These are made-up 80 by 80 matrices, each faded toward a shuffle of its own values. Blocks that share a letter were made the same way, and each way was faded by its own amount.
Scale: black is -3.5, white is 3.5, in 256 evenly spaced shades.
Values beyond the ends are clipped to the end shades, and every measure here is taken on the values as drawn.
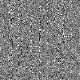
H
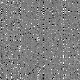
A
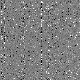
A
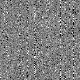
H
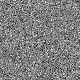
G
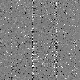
A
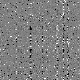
A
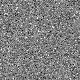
G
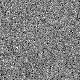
G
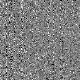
H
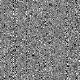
H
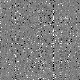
A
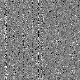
H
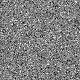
G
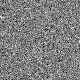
G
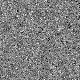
G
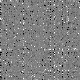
A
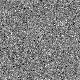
G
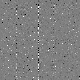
A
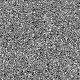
G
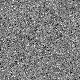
G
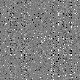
A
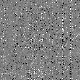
A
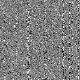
H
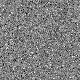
G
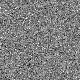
G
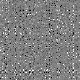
A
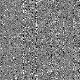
H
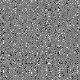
A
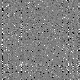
A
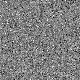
G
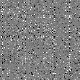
A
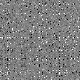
A
